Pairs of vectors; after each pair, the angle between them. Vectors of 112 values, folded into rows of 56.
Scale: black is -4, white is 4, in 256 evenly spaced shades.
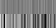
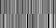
orthogonal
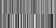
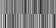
orthogonal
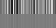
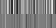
nearly parallel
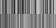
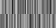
partly aligned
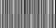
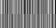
nearly parallel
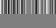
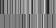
partly opposed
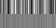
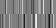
orthogonal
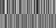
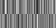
nearly parallel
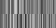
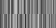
nearly parallel
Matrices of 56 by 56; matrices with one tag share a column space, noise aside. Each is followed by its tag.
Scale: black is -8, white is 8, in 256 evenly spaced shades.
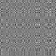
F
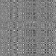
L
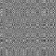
F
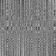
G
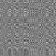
F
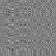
F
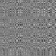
F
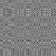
F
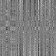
G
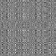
L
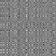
L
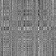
G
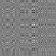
F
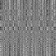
G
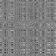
L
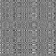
L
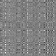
L
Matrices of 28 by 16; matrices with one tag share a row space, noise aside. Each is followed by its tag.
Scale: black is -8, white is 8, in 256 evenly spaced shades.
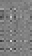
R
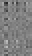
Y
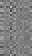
R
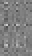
Y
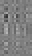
Y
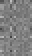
R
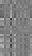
R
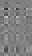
Y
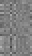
R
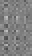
Y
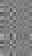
R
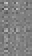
Y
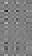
Y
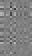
R
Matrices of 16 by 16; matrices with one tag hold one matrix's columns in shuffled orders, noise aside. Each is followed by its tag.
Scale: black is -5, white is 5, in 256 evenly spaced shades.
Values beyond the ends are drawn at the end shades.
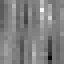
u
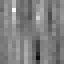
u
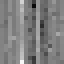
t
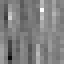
u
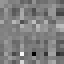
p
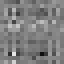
p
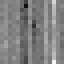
t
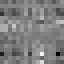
p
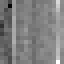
t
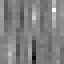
u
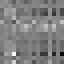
p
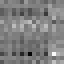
p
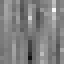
u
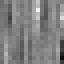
u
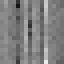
t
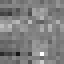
p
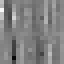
u
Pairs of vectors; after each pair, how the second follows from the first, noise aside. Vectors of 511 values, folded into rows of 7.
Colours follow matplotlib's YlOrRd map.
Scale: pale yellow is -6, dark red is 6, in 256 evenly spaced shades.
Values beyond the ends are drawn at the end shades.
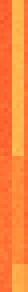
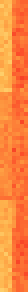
wrapped around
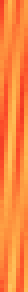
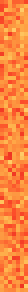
shuffled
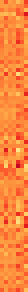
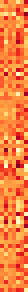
scaled up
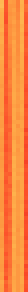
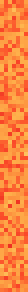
shuffled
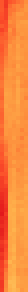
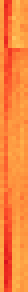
wrapped around
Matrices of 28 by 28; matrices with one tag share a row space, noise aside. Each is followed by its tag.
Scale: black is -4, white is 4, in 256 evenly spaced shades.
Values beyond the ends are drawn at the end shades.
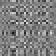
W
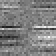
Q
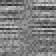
Q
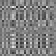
W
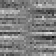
Q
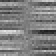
Q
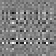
W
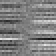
Q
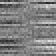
Q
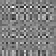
W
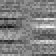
Q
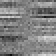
Q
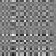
W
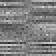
Q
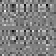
W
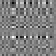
W
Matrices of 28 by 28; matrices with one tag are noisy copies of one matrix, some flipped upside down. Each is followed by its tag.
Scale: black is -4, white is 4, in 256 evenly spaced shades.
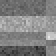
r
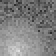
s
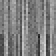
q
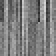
q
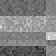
r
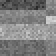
r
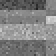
r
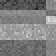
r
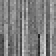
q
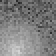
s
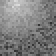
s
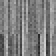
q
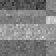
r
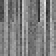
q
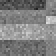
r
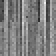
q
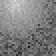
s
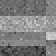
r
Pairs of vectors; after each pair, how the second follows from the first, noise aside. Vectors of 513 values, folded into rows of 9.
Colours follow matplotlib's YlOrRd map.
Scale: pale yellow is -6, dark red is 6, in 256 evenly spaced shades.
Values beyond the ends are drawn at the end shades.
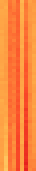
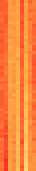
negated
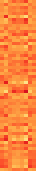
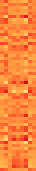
negated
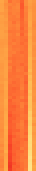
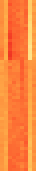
wrapped around
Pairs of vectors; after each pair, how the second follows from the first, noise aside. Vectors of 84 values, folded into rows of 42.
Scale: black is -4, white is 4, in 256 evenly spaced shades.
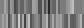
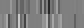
partly zeroed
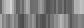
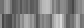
wrapped around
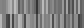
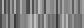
wrapped around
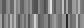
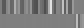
partly zeroed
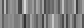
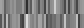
wrapped around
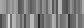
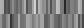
wrapped around
